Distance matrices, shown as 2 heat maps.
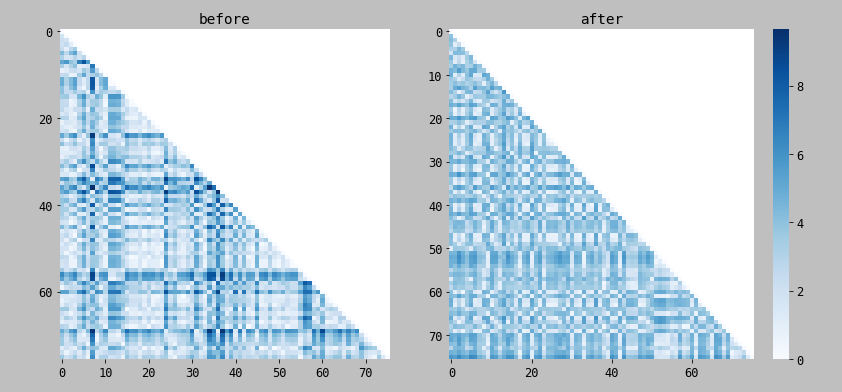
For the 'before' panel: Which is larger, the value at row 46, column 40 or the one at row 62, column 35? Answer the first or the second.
the first
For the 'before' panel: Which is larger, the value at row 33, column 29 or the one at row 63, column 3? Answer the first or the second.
the first
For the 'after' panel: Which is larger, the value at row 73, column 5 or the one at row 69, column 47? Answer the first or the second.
the first
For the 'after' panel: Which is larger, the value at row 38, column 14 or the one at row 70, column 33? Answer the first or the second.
the first
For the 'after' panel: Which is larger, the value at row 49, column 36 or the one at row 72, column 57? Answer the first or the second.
the first
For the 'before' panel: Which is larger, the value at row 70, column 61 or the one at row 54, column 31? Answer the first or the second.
the second
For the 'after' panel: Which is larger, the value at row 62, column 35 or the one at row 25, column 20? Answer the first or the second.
the second
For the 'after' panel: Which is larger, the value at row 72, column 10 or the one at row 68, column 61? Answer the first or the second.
the first
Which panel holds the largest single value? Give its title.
before
